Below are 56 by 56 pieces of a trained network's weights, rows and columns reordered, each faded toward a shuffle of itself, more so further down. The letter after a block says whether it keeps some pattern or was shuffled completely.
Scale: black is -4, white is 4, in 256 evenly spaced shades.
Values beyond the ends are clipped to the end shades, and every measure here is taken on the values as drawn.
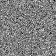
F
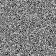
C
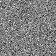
C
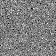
C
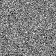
C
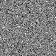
C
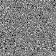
F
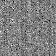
F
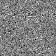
F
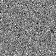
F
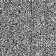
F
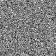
F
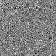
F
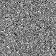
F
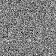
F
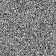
C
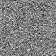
F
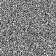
F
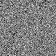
C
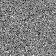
C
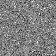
C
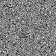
F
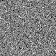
C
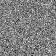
C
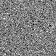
C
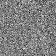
F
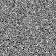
C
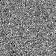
C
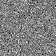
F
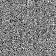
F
